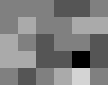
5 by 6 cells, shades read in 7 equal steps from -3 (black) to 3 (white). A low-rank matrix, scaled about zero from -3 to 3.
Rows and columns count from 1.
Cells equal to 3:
0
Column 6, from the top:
0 1 -1 -1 0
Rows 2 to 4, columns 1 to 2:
0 1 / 1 0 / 1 1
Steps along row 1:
same same down same up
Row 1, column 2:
0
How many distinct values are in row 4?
3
